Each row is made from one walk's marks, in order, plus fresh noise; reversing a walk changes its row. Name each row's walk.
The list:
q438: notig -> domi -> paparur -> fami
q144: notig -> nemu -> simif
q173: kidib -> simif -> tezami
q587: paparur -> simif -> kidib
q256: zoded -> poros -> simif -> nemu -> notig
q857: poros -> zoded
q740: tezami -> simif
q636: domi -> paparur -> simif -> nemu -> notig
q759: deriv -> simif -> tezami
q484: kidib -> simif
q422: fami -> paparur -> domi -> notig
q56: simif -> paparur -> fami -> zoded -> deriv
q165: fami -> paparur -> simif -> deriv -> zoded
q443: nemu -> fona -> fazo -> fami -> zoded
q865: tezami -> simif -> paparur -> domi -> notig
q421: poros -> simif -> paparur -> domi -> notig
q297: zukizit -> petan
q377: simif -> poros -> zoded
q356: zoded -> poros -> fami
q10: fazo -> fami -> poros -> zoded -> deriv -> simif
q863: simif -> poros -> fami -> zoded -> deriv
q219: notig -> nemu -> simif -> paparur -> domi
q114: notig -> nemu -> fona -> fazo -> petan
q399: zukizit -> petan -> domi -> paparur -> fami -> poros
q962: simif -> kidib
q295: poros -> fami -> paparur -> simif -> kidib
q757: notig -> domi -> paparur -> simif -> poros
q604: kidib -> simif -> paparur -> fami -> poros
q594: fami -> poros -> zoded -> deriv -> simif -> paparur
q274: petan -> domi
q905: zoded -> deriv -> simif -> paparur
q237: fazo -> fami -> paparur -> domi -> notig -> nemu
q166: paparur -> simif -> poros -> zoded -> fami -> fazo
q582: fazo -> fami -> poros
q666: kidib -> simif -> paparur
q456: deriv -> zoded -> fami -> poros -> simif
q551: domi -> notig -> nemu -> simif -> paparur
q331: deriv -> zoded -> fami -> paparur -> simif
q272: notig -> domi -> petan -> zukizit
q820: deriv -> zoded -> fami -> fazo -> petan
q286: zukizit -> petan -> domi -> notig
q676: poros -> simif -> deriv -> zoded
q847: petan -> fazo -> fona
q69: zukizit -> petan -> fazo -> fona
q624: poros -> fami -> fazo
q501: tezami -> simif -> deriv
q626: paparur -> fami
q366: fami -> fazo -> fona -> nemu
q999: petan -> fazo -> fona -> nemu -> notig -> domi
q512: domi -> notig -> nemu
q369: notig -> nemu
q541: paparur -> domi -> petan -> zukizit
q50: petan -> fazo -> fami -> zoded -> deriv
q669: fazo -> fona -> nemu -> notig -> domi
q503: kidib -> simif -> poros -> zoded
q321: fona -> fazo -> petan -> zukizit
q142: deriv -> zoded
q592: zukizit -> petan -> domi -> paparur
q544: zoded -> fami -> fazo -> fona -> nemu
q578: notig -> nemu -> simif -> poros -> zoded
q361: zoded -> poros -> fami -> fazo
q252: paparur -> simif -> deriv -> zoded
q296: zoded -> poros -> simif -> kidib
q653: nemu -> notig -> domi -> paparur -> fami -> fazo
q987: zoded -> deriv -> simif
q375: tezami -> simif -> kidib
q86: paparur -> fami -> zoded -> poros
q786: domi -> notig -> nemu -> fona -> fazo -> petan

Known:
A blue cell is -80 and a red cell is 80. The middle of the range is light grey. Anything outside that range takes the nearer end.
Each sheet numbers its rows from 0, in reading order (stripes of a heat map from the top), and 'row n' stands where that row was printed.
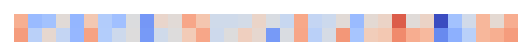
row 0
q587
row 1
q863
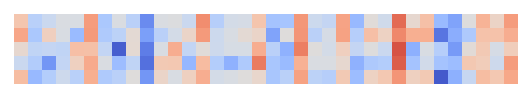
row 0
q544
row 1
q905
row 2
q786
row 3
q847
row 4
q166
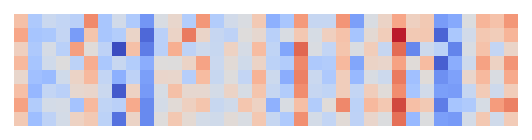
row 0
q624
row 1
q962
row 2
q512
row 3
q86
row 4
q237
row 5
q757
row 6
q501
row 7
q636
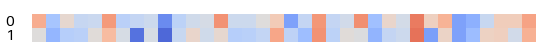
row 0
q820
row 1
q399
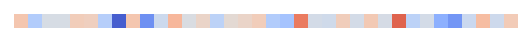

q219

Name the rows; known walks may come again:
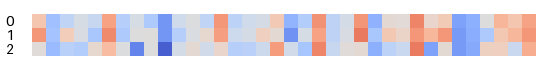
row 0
q10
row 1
q456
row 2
q399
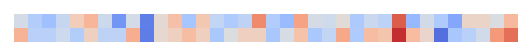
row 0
q999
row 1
q740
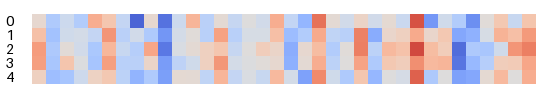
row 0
q786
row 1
q624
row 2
q501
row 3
q905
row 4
q237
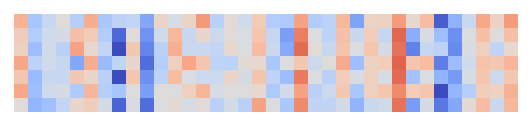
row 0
q86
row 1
q653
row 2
q512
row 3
q503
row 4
q551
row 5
q252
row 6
q541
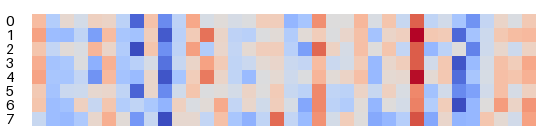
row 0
q144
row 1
q962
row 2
q369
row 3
q604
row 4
q484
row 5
q757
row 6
q626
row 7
q69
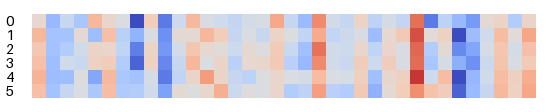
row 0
q272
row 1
q587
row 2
q636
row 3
q219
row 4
q666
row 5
q166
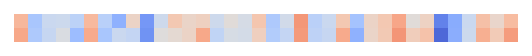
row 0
q421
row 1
q295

